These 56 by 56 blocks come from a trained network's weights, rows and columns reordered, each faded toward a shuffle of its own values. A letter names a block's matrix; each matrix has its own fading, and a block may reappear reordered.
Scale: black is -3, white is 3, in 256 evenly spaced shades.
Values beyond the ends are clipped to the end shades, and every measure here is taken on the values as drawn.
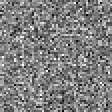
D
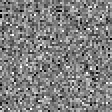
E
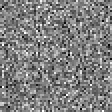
D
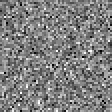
E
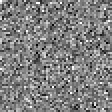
E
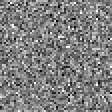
D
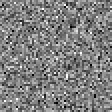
E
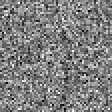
D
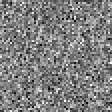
D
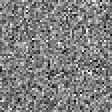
D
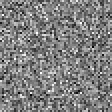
D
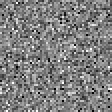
E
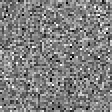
E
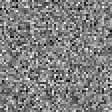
D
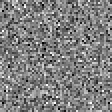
E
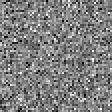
E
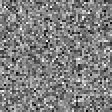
D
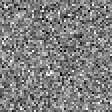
D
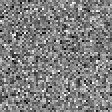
D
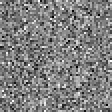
D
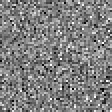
E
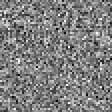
D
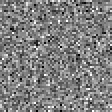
E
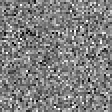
E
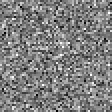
D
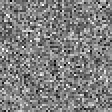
D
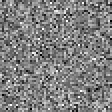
D
